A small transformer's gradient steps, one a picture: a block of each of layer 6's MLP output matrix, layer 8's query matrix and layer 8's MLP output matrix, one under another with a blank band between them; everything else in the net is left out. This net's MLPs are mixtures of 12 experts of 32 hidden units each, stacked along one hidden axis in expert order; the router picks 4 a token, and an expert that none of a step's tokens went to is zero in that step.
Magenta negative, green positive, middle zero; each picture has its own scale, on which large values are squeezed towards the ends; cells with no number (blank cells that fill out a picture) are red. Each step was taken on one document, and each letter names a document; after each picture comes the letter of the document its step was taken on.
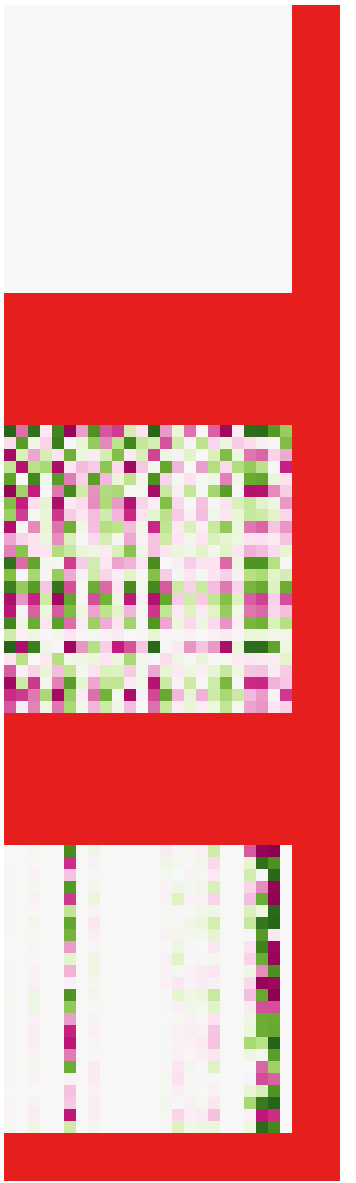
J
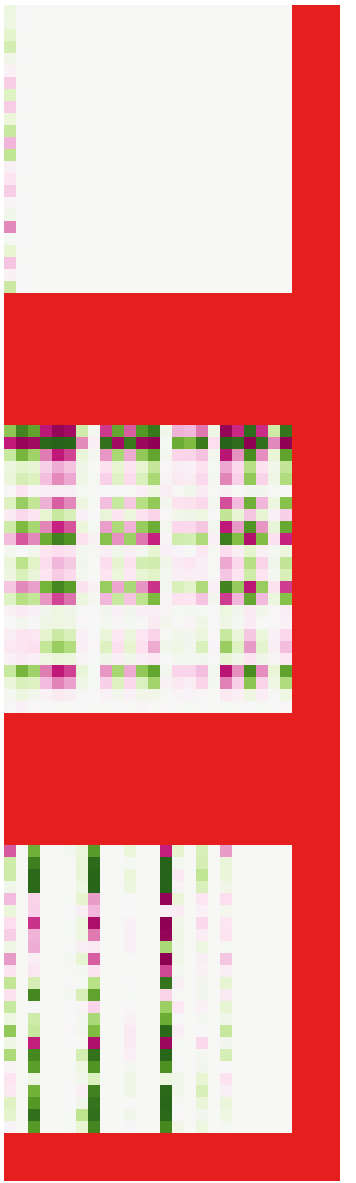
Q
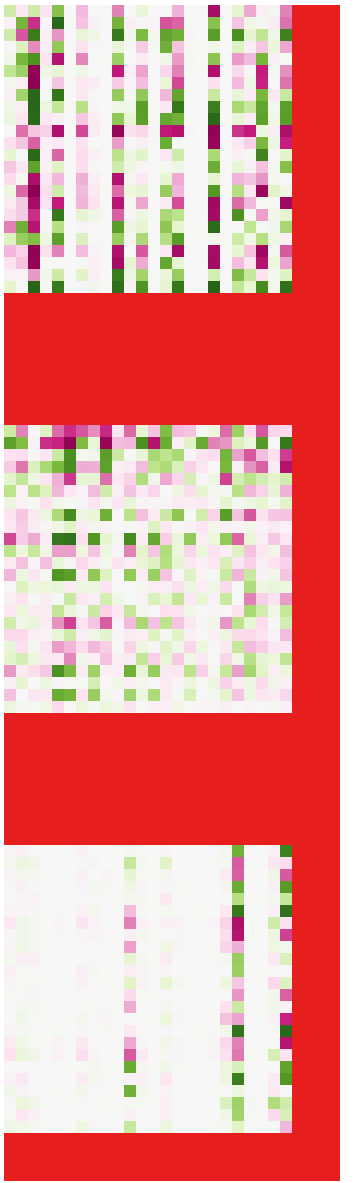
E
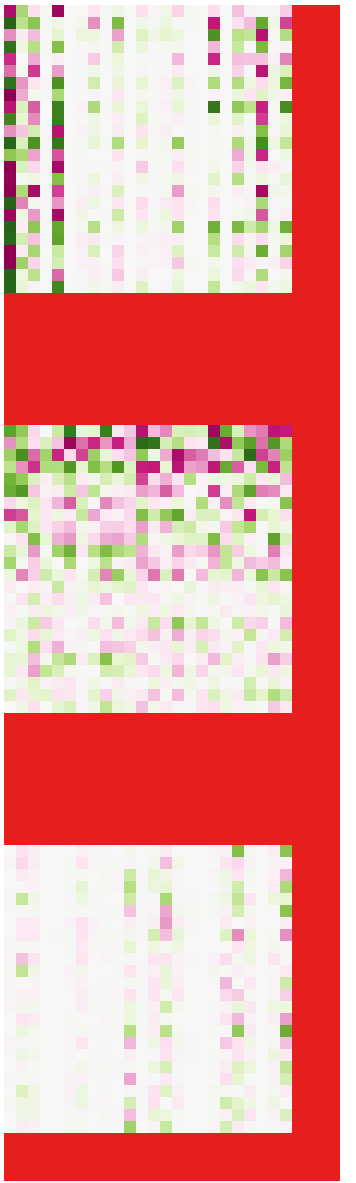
E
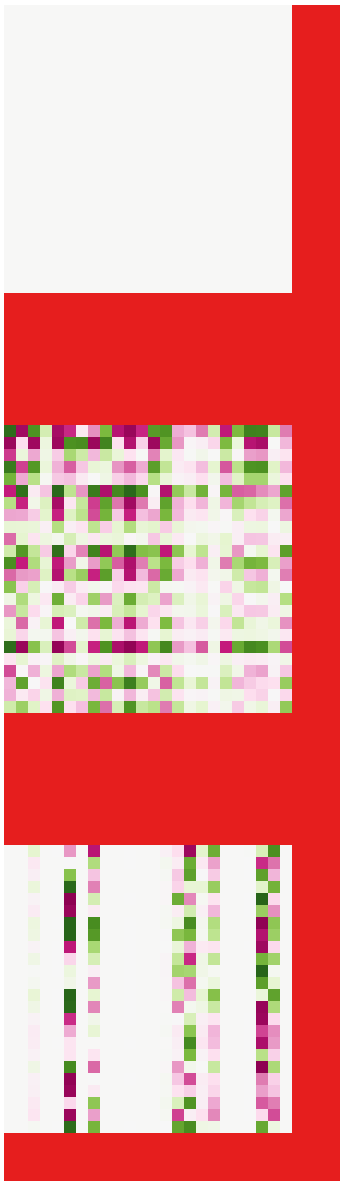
J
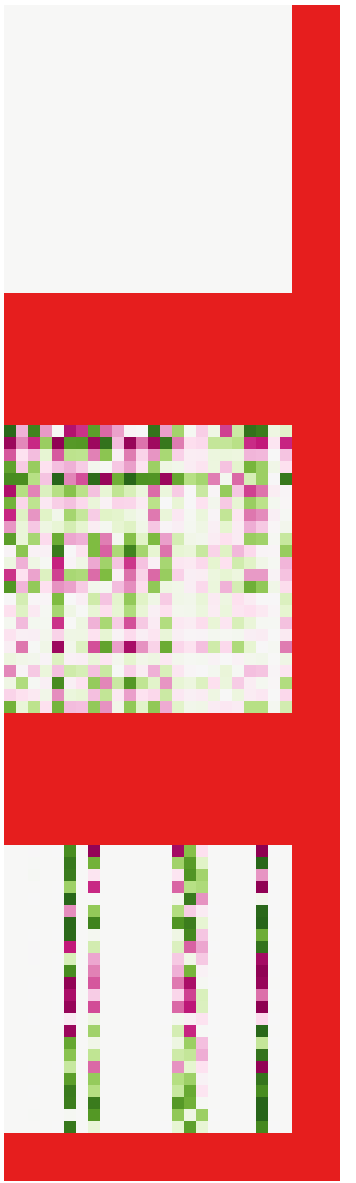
J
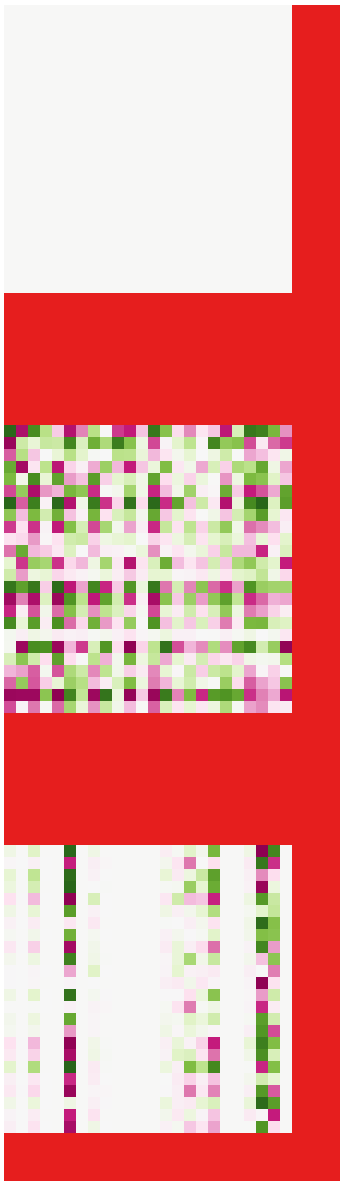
J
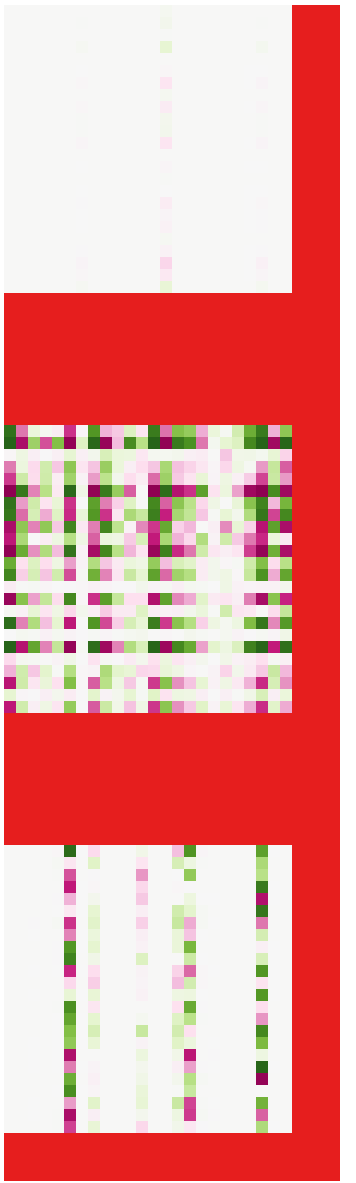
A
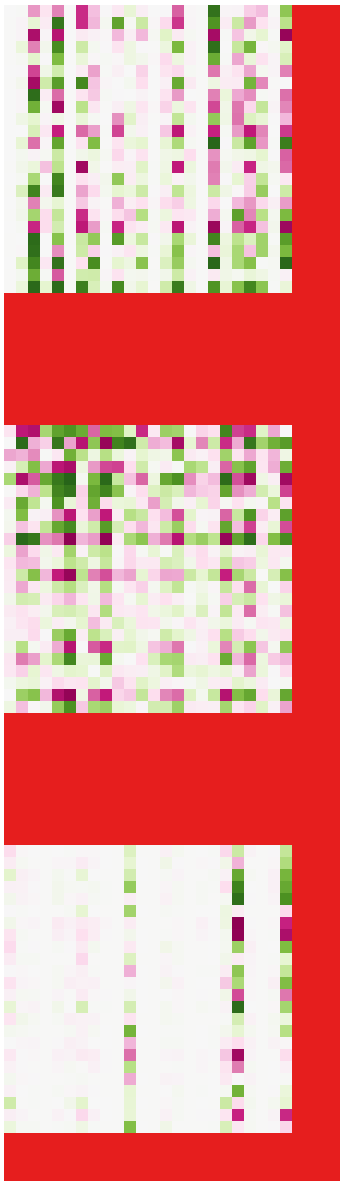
E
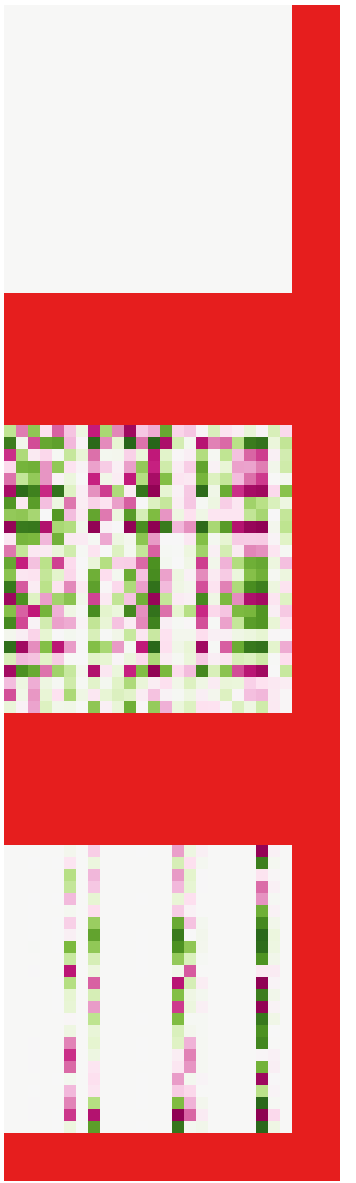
A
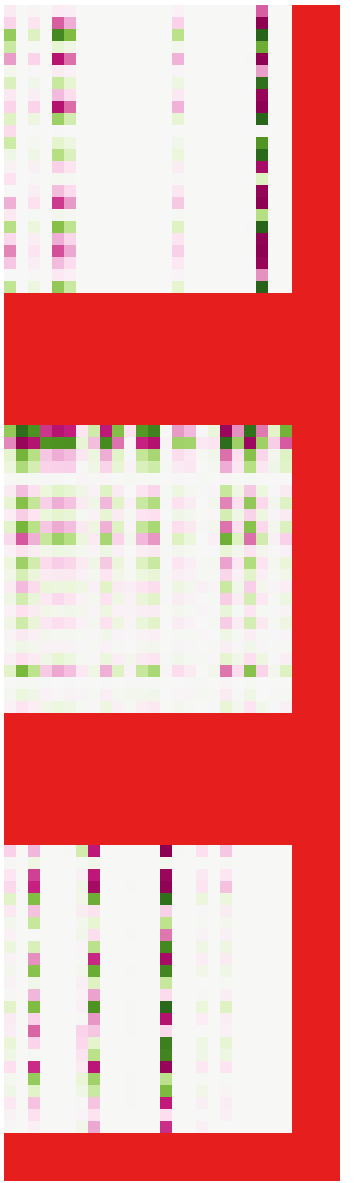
Q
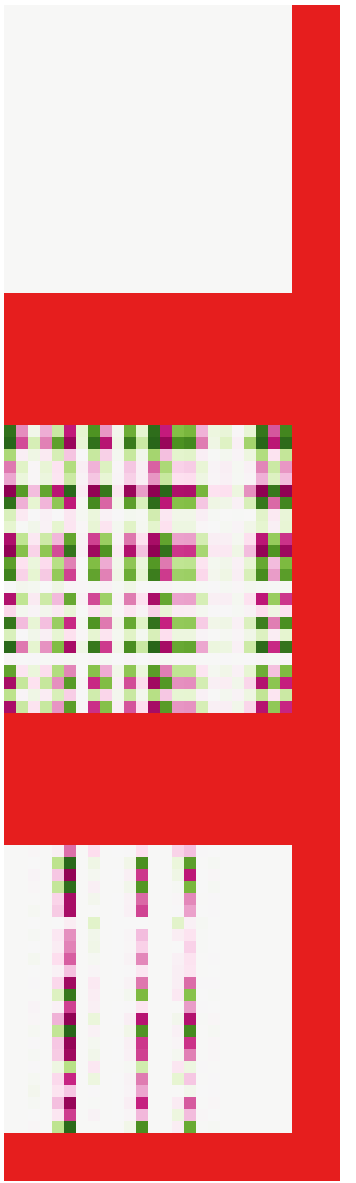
A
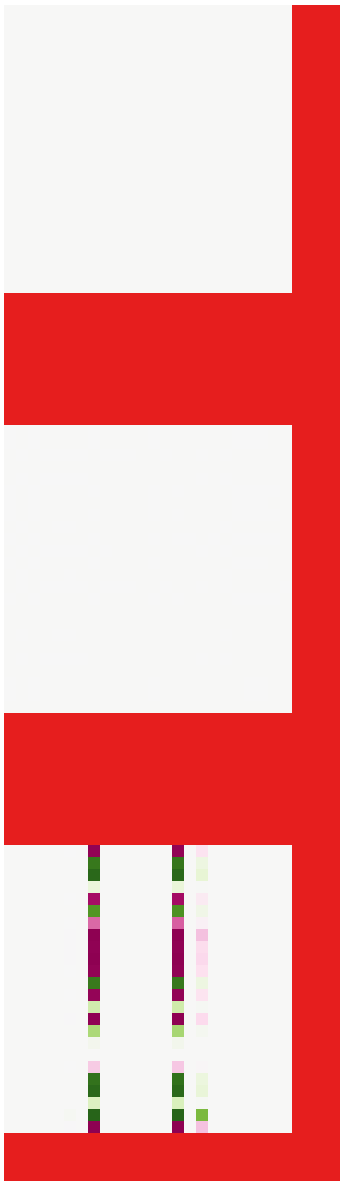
A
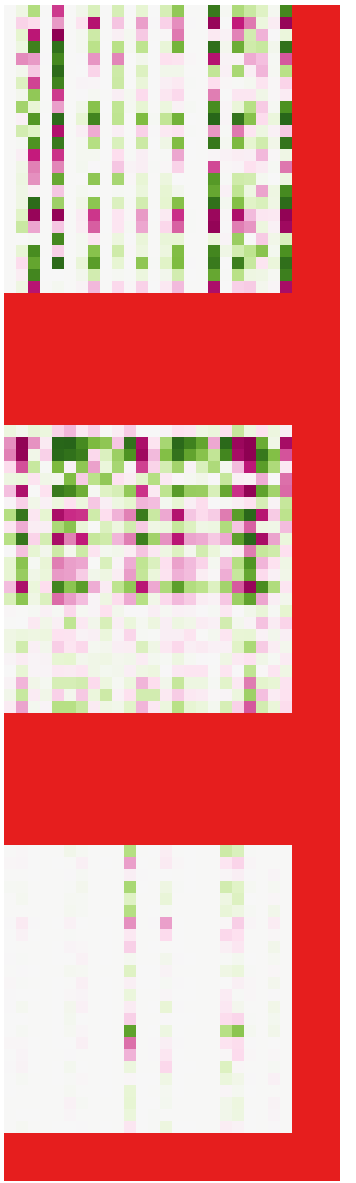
E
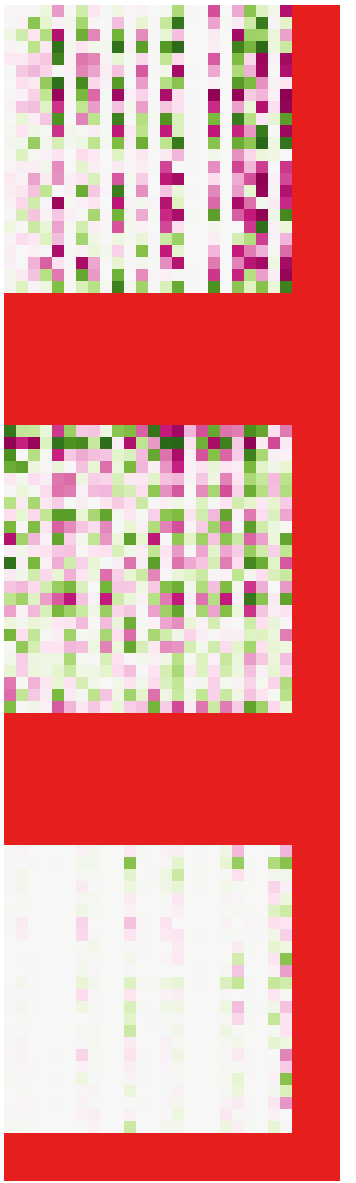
E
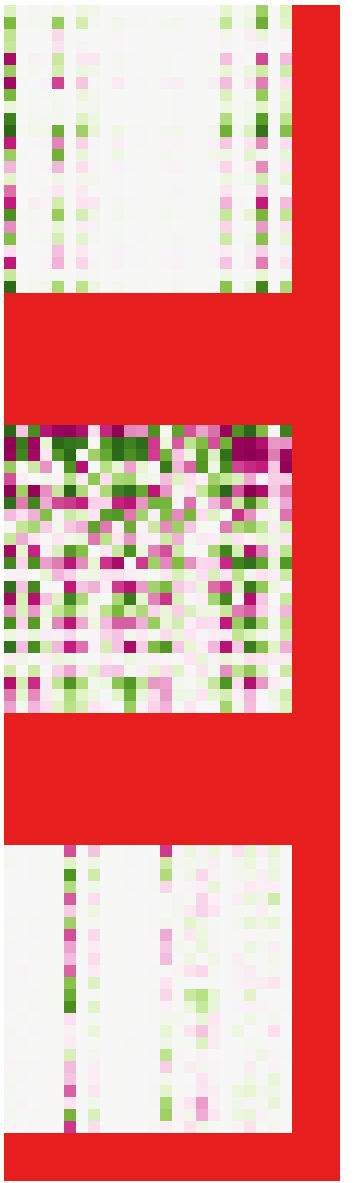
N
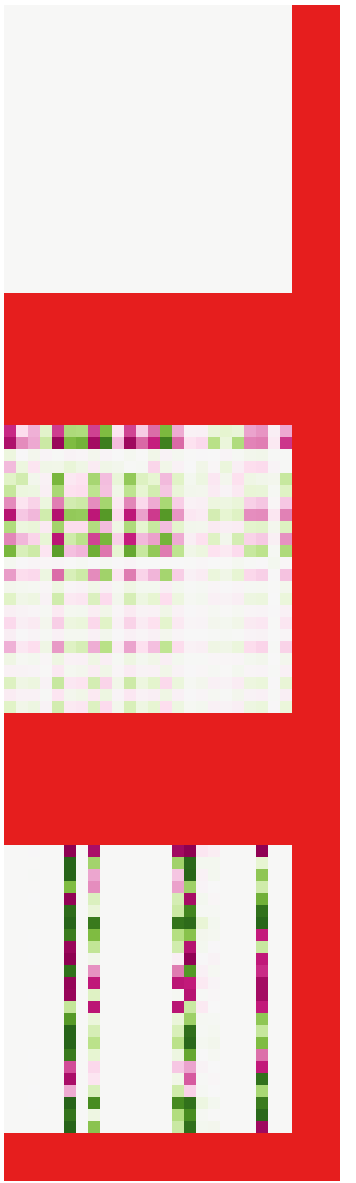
J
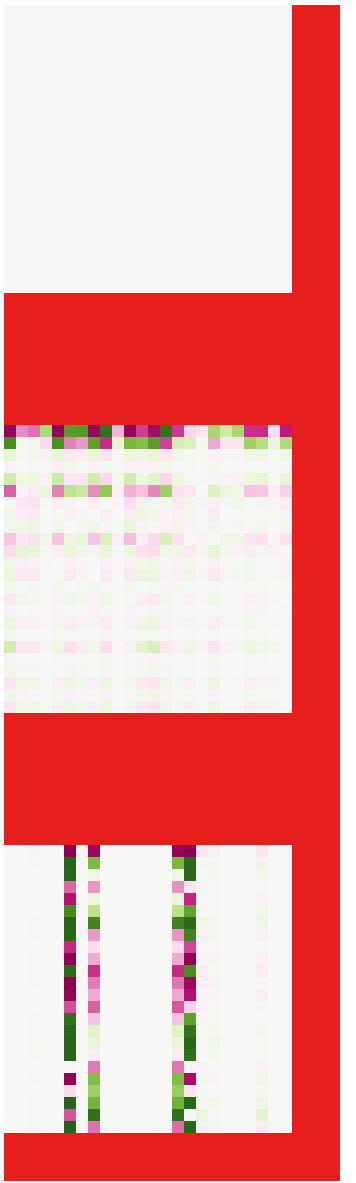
J
